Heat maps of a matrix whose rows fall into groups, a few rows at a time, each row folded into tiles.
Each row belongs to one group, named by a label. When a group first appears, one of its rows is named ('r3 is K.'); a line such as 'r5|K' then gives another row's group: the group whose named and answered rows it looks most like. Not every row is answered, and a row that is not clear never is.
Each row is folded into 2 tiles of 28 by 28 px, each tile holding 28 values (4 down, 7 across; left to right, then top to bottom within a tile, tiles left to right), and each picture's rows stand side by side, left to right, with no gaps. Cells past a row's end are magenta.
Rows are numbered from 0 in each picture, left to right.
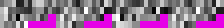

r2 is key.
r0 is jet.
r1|key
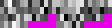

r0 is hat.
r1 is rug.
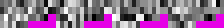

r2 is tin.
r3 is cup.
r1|cup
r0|key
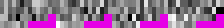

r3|key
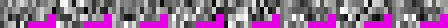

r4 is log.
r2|tin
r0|rug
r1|hat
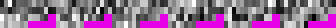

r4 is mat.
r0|key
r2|log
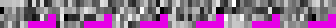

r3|mat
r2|key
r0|rug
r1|mat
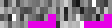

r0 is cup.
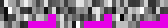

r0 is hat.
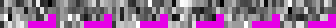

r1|jet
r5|mat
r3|cup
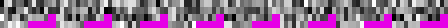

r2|rug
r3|jet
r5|hat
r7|cup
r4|cup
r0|key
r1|mat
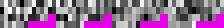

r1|cup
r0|mat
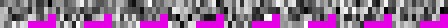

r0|tin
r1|rug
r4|rug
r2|jet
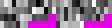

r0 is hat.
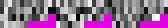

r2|rug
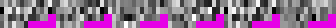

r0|mat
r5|jet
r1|hat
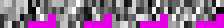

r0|rug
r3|key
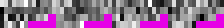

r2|log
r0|rug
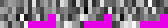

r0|jet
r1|hat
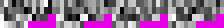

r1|tin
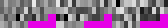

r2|cup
